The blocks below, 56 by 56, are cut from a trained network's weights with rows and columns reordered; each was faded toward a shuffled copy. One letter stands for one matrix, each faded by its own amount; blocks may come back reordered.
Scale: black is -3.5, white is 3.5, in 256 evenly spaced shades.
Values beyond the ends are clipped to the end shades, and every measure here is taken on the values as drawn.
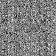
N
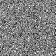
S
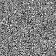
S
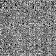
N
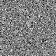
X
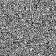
S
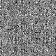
N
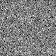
X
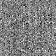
N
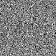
S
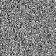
S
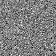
X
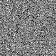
X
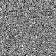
S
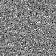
X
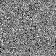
X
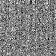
N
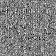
N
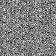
N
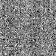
N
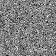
X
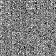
N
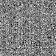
N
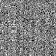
N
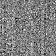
N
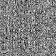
N
